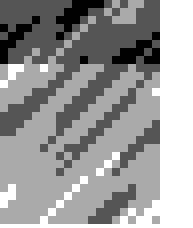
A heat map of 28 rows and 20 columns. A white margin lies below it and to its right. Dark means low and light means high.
A horizontal seam about 30% of the way down splits the table, and the bottom part is higher. The grain runs diagonally up to the right. The bottom left is the smoothest part.
